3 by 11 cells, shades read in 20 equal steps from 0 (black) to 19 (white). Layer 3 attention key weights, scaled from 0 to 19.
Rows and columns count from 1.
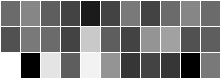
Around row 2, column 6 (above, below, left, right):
5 11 15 5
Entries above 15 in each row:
0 0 3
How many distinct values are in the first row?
6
